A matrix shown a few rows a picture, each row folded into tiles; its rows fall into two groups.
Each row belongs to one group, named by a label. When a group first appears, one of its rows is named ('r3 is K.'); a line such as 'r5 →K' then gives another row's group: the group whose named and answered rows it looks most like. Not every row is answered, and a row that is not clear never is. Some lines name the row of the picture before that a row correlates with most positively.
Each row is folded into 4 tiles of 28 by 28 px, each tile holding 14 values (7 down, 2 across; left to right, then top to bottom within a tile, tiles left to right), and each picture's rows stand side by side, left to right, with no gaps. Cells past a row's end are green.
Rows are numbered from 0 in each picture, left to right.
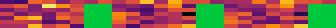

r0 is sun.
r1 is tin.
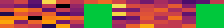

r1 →sun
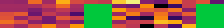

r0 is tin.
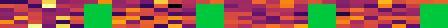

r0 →sun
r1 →sun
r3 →sun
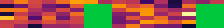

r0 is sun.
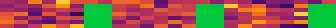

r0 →tin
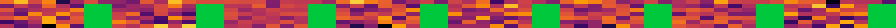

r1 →tin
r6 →sun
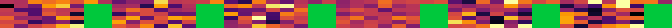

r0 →tin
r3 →sun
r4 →tin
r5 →tin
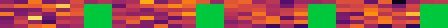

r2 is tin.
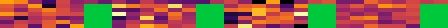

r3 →sun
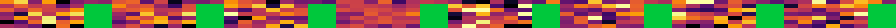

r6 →tin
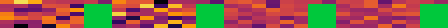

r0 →tin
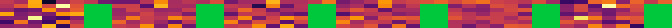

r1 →sun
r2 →sun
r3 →sun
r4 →tin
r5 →sun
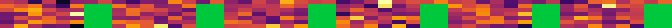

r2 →tin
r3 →sun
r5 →sun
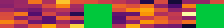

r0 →tin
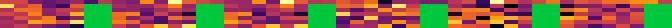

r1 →tin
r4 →sun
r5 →sun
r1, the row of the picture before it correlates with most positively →0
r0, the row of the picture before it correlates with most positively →1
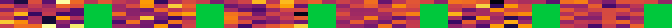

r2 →tin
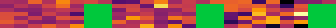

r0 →tin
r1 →sun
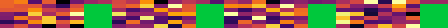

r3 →tin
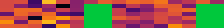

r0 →sun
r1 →tin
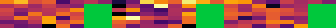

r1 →sun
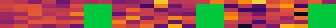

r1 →sun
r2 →tin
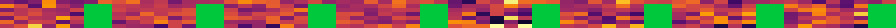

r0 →sun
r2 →tin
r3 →tin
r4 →tin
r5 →tin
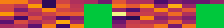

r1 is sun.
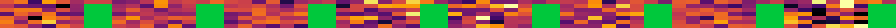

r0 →sun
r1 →sun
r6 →sun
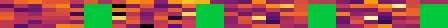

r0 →tin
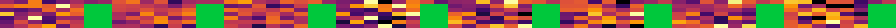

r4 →tin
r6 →tin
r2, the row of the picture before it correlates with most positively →1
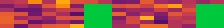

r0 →tin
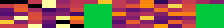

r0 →sun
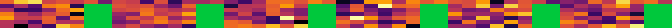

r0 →tin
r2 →tin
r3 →sun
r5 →tin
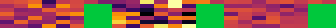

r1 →tin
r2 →sun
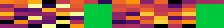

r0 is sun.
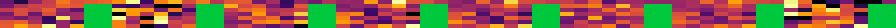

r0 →tin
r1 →sun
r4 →tin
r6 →tin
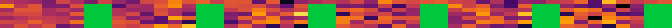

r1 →tin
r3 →sun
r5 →sun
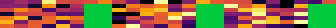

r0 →sun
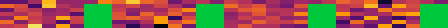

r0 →sun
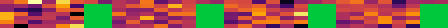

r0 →tin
